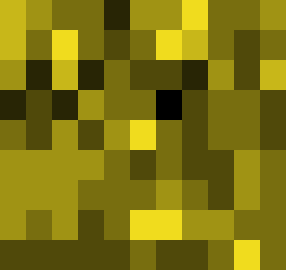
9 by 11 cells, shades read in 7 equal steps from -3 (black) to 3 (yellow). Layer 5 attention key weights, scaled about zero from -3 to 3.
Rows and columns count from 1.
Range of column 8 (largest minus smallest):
5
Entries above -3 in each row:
11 11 11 10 11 11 11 11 11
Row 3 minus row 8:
0 -2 1 -1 0 -4 -4 -3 0 -1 2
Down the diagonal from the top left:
2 0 2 1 1 -1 1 1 0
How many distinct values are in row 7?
3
